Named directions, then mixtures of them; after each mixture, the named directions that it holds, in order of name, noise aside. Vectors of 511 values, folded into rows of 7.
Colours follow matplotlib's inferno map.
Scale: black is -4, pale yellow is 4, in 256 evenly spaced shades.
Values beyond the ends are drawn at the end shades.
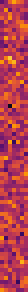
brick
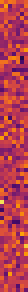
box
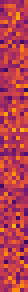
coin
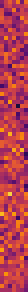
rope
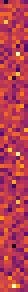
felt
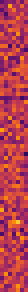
box, coin, rope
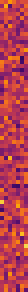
box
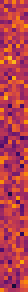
brick, felt, rope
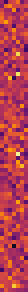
felt, rope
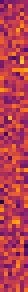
box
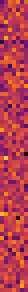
brick, coin, rope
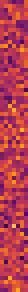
brick, coin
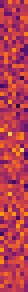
rope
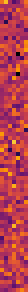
brick, felt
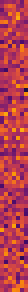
coin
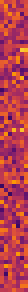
box, coin, rope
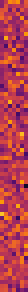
box, brick, rope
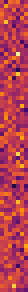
box, felt, rope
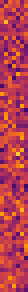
box, felt, rope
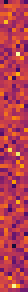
felt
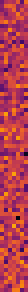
coin, rope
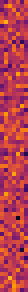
coin, felt, rope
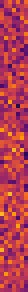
rope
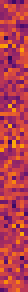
brick, coin
